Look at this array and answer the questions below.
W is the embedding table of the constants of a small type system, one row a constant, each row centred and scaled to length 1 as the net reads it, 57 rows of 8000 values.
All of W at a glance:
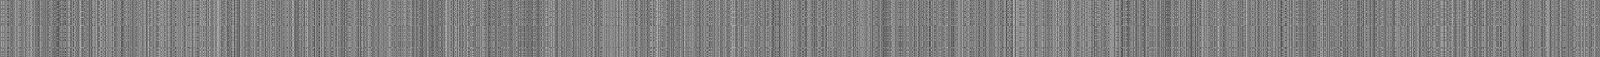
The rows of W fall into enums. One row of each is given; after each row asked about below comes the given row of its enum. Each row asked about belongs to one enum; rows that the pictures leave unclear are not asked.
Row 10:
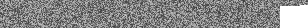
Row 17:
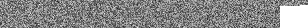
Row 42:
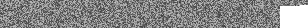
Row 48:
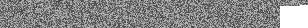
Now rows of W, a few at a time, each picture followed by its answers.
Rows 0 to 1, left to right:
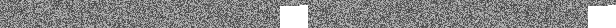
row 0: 48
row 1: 10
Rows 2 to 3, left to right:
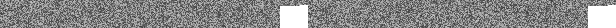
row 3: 10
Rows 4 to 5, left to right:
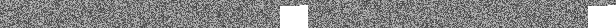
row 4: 42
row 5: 48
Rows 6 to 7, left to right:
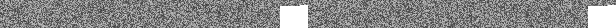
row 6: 10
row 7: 42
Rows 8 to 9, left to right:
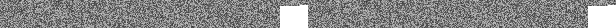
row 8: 48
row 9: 48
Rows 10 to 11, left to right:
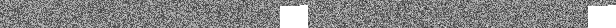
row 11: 17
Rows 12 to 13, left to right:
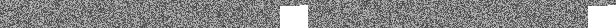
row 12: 42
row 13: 48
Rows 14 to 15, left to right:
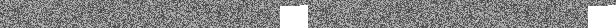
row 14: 10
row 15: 10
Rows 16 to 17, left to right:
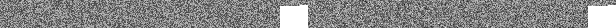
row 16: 48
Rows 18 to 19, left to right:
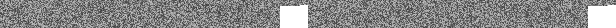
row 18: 10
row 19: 42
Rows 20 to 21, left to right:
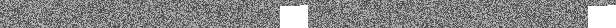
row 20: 10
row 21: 48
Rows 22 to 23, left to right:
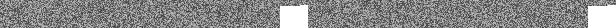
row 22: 10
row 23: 48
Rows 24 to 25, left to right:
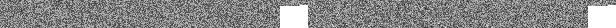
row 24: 48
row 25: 17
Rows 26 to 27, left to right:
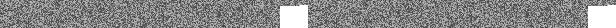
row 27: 42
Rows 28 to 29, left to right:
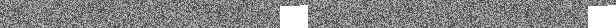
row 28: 10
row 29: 42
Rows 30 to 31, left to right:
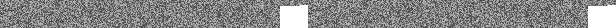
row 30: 42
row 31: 42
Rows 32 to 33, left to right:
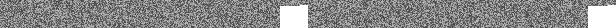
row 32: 48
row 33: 42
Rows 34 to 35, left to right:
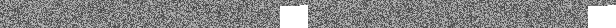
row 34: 10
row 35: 42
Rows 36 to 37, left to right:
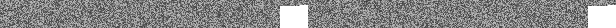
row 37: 48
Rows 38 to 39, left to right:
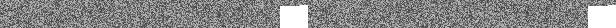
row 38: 42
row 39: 10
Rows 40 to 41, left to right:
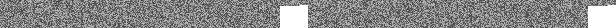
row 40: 48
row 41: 42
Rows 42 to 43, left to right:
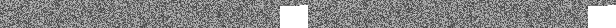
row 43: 42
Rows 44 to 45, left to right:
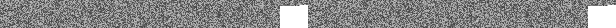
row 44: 42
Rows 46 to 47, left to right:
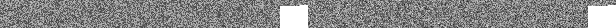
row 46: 42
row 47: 17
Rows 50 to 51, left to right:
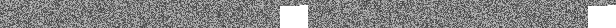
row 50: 42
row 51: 48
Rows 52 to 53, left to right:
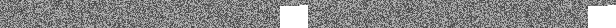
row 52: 48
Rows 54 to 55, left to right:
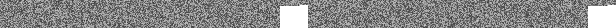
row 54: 48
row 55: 42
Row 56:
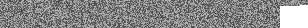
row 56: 48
